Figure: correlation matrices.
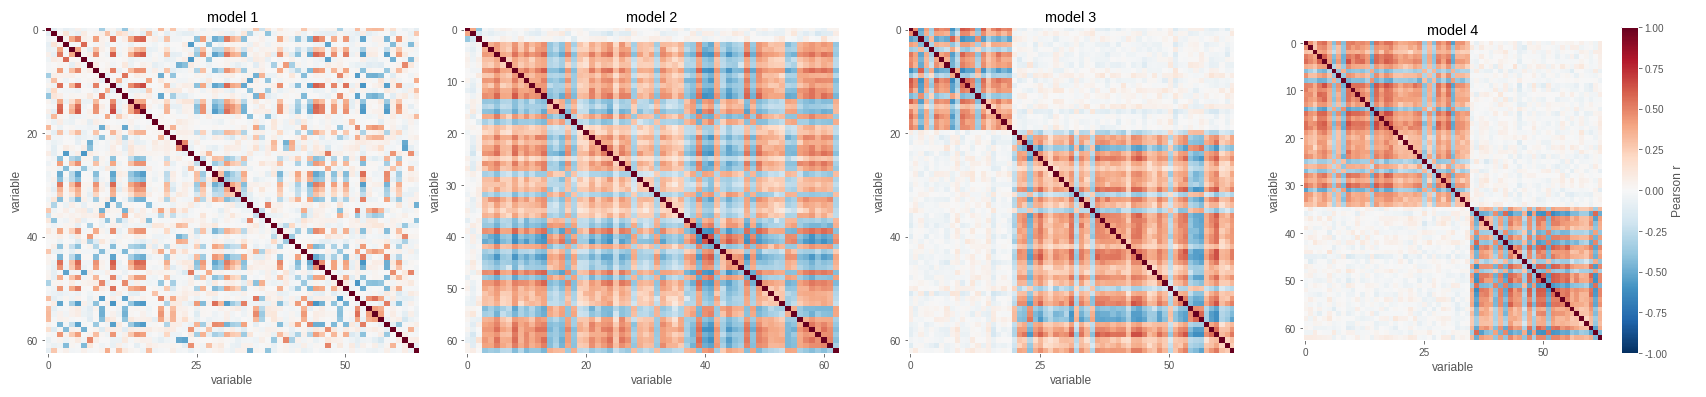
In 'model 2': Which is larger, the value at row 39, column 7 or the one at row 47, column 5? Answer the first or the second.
the second
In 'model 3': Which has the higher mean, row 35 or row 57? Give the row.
57
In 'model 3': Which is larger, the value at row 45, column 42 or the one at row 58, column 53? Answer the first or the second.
the second
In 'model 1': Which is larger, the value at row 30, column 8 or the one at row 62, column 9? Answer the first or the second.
the first
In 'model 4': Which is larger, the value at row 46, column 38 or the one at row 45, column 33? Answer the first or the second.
the second
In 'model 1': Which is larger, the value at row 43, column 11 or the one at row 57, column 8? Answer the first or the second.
the first
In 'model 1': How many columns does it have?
63
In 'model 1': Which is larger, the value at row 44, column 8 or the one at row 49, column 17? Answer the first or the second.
the second
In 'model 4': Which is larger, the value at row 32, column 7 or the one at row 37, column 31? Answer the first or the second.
the first
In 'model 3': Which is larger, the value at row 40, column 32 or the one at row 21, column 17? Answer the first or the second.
the second
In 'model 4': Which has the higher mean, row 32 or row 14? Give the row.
32
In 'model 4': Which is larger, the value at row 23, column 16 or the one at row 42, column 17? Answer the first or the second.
the first
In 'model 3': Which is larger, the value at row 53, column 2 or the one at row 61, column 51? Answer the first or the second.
the second
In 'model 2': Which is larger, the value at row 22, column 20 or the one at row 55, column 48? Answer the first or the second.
the second
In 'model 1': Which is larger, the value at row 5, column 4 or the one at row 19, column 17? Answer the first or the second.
the first
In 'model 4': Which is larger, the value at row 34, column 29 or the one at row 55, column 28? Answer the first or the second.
the first
